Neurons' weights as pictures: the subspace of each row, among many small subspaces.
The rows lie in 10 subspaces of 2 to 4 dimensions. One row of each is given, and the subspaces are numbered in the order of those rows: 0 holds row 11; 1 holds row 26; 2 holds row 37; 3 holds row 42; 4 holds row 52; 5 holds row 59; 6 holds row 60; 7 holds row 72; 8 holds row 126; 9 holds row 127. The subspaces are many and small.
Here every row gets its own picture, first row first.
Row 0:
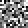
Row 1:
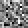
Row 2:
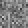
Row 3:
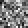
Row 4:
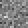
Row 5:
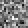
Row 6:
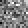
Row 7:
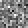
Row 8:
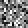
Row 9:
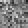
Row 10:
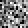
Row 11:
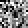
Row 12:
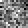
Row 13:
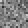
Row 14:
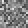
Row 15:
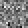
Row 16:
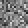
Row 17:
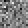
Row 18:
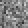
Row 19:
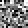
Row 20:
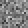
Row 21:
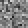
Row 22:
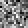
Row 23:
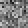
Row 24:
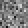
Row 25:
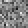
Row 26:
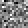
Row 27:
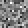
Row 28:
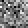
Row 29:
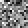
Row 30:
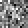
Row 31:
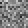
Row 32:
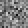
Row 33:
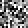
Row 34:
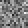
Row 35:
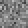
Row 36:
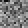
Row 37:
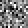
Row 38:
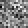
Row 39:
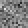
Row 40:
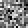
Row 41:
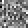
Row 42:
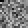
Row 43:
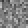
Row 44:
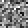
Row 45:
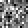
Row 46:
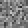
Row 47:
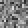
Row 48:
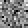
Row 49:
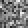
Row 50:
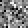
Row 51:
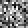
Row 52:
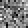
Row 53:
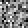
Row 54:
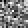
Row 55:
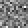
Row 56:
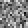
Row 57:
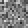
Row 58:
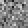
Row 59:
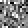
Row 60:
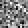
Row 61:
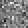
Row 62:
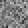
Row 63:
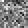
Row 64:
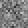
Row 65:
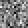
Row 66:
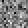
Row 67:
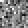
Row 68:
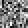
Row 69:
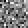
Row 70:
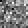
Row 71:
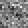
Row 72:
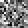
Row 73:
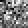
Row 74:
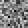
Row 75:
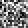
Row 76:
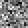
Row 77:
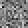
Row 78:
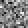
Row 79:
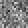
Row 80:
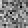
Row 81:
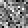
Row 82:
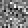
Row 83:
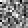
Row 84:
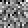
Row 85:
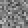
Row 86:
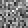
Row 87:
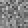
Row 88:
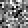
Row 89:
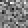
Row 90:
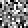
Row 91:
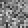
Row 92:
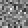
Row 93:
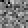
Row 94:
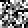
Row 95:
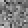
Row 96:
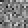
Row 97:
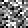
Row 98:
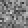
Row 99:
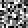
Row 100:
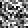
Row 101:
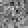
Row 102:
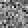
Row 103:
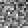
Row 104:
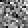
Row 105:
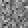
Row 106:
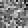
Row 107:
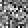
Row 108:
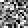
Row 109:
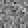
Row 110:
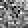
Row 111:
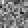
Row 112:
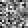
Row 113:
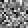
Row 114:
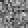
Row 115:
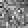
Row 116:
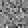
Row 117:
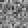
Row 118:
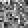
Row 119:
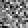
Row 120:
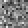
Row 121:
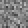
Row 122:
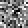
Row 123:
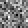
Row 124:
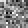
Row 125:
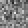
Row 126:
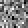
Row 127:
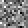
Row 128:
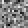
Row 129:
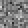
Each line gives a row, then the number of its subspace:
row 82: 2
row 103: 5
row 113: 3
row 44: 5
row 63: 5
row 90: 5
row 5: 8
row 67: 2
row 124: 9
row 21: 2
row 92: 5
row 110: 4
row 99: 4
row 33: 2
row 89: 1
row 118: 5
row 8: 7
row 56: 5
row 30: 2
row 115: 4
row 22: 9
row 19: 9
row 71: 7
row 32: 2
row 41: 3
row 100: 7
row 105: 1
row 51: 7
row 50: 2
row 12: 4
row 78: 9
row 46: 5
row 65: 4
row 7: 4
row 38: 7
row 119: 5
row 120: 1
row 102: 3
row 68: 9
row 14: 3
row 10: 6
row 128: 9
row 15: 4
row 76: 7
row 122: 4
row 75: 7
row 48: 9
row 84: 5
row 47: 8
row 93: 5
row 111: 9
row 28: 4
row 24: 6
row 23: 3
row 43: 5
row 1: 5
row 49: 9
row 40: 4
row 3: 9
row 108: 5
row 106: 4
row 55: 5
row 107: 2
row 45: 2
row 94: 5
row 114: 2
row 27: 9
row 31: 7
